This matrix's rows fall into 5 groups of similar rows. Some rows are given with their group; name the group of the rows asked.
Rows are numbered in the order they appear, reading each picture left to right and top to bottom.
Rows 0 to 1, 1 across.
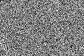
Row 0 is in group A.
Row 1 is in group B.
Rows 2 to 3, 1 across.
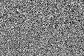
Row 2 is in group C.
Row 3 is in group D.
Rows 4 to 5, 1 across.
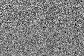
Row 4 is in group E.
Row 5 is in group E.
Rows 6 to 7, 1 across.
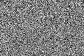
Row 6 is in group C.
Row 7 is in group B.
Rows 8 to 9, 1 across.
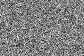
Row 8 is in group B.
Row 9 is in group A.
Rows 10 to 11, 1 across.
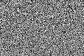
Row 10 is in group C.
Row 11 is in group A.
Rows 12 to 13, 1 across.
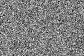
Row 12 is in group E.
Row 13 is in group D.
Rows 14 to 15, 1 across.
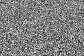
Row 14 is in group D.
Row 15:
E
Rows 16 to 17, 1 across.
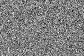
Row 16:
E
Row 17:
D
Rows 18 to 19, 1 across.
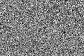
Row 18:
E
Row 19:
A
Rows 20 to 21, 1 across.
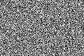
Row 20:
C
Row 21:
C
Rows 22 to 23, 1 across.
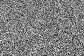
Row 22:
B
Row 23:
E
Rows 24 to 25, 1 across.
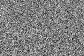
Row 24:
B
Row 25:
E
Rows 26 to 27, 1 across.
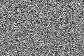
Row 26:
C
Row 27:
C
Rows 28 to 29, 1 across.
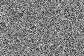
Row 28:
B
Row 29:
C
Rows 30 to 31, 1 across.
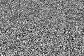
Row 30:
D
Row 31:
C
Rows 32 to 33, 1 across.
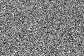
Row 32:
E
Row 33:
C
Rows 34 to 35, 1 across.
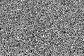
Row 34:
A
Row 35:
A
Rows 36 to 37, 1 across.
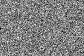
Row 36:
D
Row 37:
A
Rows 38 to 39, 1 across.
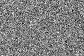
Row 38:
E
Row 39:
D
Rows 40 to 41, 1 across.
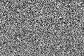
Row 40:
C
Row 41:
C
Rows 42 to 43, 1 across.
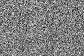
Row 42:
E
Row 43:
E
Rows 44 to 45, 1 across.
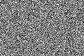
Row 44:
D
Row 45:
C
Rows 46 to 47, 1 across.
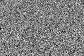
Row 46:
C
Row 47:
A
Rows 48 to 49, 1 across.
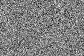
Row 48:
B
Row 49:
D
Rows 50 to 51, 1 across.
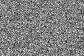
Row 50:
D
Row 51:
D
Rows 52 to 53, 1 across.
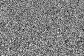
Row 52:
B
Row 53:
D
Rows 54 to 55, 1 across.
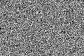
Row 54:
C
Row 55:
A
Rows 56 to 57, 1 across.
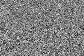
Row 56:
B
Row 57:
C
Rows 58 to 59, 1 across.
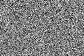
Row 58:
B
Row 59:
C
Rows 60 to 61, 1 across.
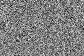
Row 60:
B
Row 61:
C
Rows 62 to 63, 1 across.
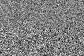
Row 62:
D
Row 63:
E
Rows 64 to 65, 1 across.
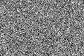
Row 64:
C
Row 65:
B
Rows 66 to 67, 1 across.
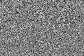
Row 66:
C
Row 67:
A
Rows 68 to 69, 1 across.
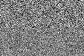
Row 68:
B
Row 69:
D
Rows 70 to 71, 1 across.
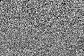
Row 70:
A
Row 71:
D
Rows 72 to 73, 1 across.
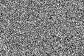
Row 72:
D
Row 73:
B
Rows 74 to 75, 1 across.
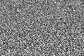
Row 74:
C
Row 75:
C
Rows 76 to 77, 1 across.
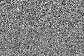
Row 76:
A
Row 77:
D
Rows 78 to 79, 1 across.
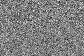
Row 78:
D
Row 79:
B
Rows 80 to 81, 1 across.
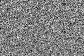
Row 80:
A
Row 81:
A
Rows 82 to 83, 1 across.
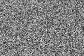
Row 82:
E
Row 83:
C
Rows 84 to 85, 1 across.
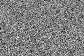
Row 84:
B
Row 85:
A
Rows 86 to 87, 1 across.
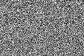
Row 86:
C
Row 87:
E
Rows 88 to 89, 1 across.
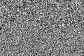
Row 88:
C
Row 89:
A
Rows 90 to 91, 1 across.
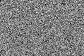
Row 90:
A
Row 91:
B
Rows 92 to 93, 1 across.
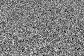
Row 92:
B
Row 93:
E
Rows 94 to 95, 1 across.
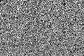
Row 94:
A
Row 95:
A
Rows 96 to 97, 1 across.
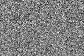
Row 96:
D
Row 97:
D
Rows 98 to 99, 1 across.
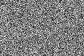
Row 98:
B
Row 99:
E
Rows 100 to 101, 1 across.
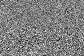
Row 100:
B
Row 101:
E
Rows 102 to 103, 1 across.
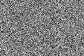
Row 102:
B
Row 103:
B
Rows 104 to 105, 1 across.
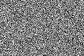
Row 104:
B
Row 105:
E
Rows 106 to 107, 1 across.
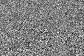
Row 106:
D
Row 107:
D
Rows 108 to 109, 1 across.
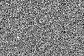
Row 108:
A
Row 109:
A
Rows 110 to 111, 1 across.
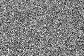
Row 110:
E
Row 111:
D
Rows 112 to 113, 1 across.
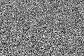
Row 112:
E
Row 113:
A
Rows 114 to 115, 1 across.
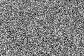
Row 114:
E
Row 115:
B
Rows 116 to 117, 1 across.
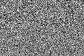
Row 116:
C
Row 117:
A
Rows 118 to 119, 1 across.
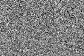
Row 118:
B
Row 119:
D
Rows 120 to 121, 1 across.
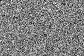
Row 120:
A
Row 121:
E
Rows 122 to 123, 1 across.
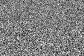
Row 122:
D
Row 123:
C
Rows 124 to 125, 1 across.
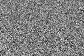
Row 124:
D
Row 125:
B
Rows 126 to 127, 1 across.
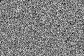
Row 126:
A
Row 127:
D
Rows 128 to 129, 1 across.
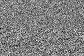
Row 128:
E
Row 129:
A
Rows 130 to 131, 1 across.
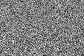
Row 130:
B
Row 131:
E
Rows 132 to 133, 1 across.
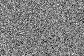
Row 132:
D
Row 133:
B
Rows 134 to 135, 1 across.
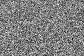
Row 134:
D
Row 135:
E
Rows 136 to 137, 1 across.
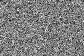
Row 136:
C
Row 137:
E
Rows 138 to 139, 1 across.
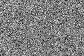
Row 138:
E
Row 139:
B
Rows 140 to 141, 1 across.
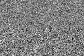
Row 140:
A
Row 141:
E
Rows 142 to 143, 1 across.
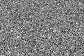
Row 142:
D
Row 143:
A
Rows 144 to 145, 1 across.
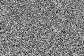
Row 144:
B
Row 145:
A
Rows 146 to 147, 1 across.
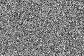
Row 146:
D
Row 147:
C
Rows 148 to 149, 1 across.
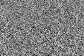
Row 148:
B
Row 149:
B
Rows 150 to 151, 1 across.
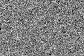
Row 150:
E
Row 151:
A
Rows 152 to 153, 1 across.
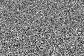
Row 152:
C
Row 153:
A
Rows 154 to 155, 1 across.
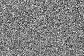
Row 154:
E
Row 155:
D
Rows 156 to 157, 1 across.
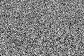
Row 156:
A
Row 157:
B
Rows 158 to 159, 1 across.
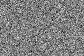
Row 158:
B
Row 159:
A
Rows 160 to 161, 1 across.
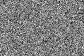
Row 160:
D
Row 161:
B
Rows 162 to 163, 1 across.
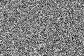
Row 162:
C
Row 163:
E
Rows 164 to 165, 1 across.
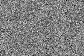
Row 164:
D
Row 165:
B
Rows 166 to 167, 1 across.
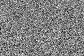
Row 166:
B
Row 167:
A
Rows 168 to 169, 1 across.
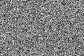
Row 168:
A
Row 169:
E
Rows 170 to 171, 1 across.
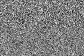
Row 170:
E
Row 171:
B
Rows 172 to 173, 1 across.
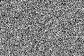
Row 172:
A
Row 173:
A
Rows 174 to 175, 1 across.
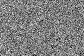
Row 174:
E
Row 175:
B
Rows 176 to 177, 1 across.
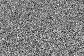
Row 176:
D
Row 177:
A
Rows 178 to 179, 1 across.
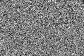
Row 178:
C
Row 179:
B
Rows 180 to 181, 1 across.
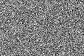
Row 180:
E
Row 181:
C
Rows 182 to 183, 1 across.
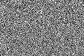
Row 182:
C
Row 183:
B
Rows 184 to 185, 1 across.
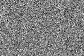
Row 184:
B
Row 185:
D
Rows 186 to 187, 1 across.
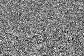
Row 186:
D
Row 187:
E
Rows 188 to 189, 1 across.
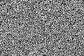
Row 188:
A
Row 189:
E
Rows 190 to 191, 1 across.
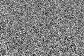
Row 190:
B
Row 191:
B
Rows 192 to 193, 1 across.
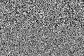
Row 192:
C
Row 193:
A
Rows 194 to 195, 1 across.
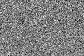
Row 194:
E
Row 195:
A
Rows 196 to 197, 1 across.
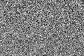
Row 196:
C
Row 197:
E
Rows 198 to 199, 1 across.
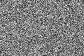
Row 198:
C
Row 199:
E
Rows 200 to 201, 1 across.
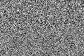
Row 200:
C
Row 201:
B
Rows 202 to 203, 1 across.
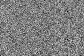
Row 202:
B
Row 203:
B
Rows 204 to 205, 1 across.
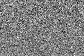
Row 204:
E
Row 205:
A
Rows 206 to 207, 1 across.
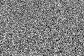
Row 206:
B
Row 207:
E
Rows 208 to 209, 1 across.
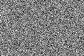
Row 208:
B
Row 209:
D
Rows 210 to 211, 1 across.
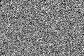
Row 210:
A
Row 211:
C
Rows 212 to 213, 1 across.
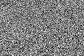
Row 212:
B
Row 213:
E
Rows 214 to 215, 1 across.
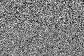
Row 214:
C
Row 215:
E
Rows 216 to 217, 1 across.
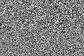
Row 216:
E
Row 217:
A
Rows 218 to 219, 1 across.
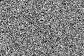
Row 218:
A
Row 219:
B
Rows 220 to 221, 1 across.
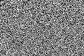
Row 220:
A
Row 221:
B
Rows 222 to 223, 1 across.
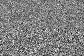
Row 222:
D
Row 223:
E
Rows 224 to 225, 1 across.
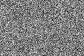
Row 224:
B
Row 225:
E
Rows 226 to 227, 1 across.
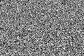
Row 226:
A
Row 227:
C
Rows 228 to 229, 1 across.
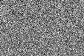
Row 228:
B
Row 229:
D
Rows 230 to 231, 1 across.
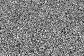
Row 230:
D
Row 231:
A
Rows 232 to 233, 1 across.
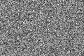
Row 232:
D
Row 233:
C
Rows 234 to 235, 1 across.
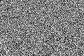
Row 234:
A
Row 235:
B
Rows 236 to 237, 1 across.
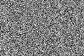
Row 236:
B
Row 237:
B
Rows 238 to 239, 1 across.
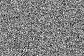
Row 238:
A
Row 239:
D
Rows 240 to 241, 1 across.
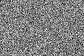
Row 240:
A
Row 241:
E
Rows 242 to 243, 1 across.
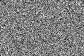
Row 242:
C
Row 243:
B
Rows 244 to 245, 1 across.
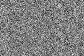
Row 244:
B
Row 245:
B
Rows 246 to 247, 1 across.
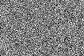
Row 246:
B
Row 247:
B
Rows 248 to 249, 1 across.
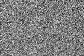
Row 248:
E
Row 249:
E
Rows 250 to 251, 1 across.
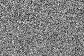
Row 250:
D
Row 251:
E
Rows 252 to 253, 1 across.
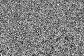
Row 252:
D
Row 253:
B
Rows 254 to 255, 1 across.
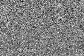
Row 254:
B
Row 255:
D
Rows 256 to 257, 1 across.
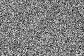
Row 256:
E
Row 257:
D
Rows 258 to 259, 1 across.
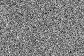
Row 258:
B
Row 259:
A
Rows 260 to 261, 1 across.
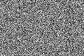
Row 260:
C
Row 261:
C
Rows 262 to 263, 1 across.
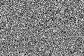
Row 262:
B
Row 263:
A
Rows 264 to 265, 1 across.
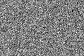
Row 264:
E
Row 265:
D
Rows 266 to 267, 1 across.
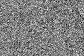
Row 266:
E
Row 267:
D
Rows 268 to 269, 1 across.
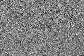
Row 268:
B
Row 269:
E
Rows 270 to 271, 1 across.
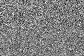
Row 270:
E
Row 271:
D
